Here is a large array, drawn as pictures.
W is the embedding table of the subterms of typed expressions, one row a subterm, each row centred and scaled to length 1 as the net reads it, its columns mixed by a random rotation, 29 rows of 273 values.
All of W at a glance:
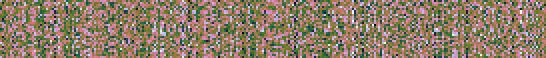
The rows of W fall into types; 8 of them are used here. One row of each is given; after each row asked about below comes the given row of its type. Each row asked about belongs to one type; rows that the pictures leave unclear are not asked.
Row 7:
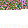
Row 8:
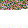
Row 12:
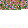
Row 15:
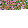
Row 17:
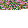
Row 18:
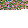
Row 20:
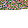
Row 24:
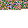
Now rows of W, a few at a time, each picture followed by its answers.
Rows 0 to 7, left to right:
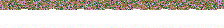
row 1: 18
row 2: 12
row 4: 17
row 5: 8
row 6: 8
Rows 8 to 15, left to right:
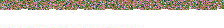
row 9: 18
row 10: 8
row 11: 24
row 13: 24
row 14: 15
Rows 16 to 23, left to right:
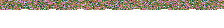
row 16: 7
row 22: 24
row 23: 18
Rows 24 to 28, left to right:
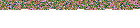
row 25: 15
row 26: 8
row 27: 17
